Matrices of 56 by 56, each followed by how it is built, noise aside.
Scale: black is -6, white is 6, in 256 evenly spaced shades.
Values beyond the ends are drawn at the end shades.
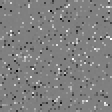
sparse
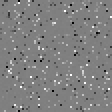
sparse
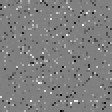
sparse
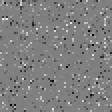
sparse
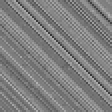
Toeplitz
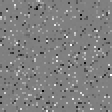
sparse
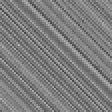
Toeplitz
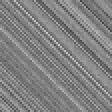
Toeplitz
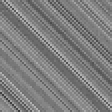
Toeplitz
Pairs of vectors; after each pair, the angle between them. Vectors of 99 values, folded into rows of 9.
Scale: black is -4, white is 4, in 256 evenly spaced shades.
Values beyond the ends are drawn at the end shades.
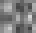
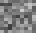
partly opposed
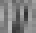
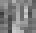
nearly opposite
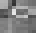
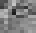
nearly opposite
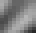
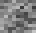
partly opposed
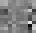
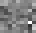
nearly parallel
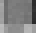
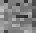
partly aligned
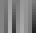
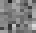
partly opposed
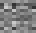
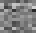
nearly opposite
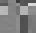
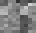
nearly parallel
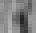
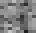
partly aligned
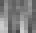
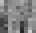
nearly opposite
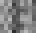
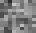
partly opposed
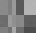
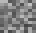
orthogonal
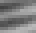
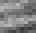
nearly opposite
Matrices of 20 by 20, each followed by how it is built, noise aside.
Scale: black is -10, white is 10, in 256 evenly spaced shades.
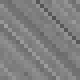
Toeplitz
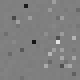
sparse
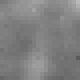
smooth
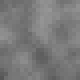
smooth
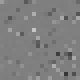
sparse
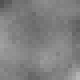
smooth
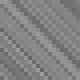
Toeplitz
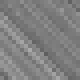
Toeplitz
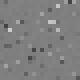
sparse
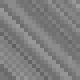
Toeplitz
